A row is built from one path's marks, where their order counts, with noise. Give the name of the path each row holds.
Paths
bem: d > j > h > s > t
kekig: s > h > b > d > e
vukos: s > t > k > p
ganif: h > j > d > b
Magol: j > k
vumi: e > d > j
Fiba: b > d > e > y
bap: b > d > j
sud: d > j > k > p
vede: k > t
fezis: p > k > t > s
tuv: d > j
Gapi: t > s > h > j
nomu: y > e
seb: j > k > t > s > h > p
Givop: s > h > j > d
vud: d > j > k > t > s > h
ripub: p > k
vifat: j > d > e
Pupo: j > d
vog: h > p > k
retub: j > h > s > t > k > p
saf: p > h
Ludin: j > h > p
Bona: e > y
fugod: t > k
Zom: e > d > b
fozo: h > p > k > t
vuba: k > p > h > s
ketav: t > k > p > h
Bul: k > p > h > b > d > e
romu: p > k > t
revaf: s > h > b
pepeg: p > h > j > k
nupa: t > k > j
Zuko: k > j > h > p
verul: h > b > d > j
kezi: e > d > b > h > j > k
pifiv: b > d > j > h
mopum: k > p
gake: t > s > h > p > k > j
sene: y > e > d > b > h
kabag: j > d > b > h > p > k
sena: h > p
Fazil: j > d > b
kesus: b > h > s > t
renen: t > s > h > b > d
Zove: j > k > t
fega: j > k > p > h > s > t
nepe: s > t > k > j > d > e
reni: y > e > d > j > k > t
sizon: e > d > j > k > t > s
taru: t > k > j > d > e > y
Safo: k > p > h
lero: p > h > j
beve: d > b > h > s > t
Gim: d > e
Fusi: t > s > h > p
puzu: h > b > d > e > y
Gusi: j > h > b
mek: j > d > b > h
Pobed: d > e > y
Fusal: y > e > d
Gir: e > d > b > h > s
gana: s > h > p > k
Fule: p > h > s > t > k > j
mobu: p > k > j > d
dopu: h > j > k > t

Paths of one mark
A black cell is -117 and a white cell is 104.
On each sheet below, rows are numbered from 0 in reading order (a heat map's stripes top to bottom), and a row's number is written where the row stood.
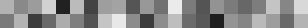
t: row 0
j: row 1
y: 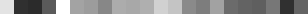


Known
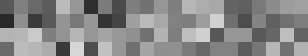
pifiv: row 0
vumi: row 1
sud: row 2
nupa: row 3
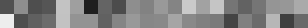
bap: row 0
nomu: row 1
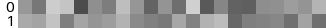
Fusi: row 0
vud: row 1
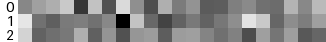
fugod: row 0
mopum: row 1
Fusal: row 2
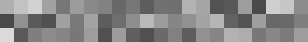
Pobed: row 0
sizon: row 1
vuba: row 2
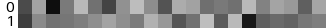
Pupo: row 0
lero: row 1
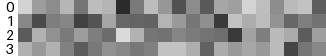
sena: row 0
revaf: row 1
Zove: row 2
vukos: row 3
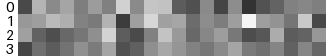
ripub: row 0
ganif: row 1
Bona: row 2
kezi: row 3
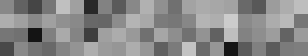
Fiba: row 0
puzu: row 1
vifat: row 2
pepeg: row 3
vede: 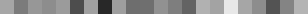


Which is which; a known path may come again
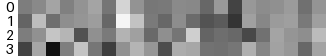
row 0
fega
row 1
Magol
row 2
Gapi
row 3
Pupo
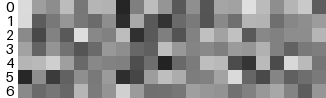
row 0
sena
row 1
Safo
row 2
kesus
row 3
gana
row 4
Gim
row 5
vumi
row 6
retub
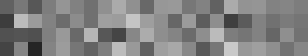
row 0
kabag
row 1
mobu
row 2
Gir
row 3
Fazil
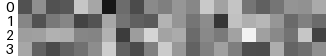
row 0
bap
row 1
revaf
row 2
ganif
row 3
Bona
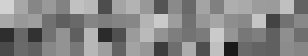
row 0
vog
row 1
nepe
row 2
Zom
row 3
saf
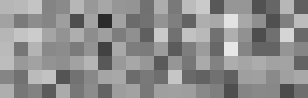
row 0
sud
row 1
vede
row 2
tuv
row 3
Zuko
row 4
fozo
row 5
renen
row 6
reni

